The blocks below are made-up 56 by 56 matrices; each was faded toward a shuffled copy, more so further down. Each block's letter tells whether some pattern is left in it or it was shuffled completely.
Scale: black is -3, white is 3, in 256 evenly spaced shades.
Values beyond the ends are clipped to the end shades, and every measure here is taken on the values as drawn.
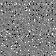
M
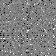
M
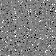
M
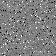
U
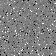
U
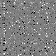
M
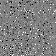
M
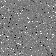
U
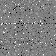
M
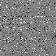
M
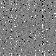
M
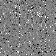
M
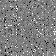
M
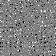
M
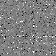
M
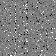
M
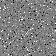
U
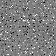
M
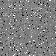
M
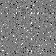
M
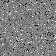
U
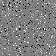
M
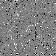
M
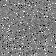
U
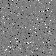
U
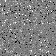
M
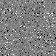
M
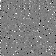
M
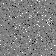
U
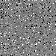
M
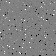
U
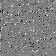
M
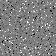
U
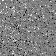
U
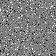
U
